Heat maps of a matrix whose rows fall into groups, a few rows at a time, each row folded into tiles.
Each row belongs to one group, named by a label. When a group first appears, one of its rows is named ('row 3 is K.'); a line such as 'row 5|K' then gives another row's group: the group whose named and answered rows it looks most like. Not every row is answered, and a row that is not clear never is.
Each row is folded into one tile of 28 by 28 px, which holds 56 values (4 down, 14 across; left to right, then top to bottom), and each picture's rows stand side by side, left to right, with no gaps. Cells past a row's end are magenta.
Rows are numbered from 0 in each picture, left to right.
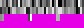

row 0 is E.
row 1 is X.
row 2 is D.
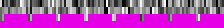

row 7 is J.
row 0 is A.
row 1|A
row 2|J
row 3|D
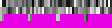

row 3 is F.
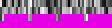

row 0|X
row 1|J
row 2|F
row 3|J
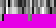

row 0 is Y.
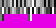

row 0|E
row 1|E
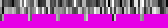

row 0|A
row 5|J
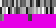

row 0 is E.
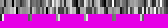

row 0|X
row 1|A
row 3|J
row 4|A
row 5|F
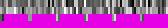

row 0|Y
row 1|D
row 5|Y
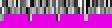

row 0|E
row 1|X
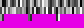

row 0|F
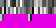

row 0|F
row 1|Y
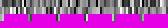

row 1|Y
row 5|A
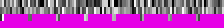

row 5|X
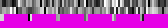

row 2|J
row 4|E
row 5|Y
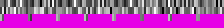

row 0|F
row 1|F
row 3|E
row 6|E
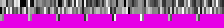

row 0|E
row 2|F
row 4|X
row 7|F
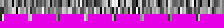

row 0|X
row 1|J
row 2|F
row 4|E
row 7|X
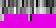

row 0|J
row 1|Y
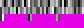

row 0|X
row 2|Y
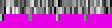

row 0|Y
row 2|D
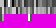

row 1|Y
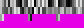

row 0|J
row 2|A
